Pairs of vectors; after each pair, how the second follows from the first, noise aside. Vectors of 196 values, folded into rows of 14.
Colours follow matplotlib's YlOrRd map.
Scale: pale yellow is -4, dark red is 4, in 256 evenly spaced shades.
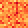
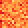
wrapped around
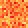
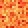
wrapped around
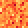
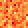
reversed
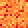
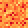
wrapped around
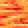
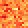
sign-scrambled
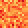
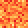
negated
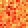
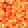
wrapped around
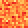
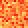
negated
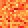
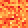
reversed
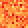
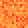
shrunk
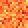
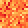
reversed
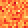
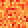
reversed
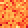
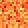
wrapped around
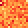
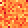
negated
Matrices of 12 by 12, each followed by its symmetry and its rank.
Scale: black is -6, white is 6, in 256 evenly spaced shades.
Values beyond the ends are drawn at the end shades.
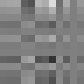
neither, rank one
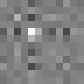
symmetric, rank two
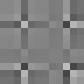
symmetric, rank one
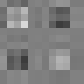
symmetric, rank one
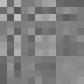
symmetric, rank two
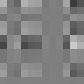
neither, rank one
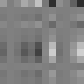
neither, rank one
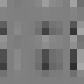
neither, rank one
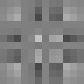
symmetric, rank one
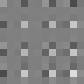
symmetric, rank one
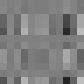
neither, rank one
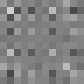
symmetric, rank two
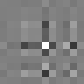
symmetric, rank one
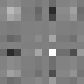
symmetric, rank one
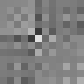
symmetric, rank two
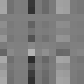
neither, rank one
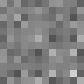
symmetric, rank two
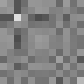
symmetric, rank two
